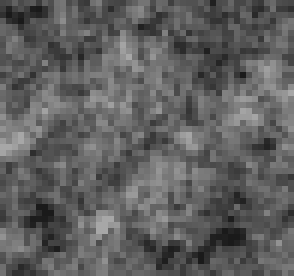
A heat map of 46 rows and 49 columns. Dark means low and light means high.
Grain: blotchy. Odd rows or columns: none. Histogram: bell-shaped. Average level on the scale: 40%. Mirror symmetry: none.
